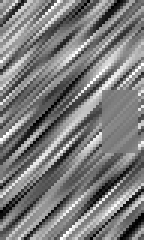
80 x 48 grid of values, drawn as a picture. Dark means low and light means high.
Average level on the scale: 50%. Slope: none. Odd patch: calmer, in the middle right. Grain: diagonal, up to the right. Mirror symmetry: none. Calmest part: middle right. Odd rows or columns: none. Histogram: bell-shaped.
